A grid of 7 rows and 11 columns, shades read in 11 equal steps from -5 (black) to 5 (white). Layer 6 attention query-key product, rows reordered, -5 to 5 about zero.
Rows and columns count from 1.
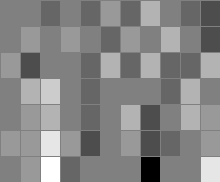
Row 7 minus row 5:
0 0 3 -1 1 0 -2 -3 0 -2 3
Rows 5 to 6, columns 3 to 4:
2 0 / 4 1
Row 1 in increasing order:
-2 -1 -1 -1 -1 0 0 0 0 1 2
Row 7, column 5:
0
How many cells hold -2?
6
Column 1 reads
0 0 1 0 0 1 0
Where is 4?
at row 6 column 3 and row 7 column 11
